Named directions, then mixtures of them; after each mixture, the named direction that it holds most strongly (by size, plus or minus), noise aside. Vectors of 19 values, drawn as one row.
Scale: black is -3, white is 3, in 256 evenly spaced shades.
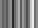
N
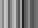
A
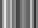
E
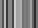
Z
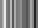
E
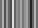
N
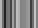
E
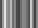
E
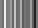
Z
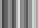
N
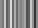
E
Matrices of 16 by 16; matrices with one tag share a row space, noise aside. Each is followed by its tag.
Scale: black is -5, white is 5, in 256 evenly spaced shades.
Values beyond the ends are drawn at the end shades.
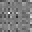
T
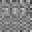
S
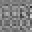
S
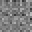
S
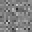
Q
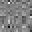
T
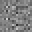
Q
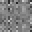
T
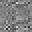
Q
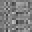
Q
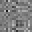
Q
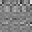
S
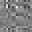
Q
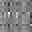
T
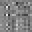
Q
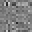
Q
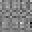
S
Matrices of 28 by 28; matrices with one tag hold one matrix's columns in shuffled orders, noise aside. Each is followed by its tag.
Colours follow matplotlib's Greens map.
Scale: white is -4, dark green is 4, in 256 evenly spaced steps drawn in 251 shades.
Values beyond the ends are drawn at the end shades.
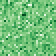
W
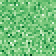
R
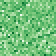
R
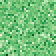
R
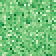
W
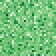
W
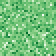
R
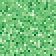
R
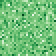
W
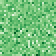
R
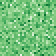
W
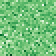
R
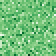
R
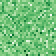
R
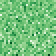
R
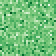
W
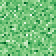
R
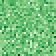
R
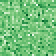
W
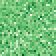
R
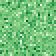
W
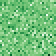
R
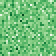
W
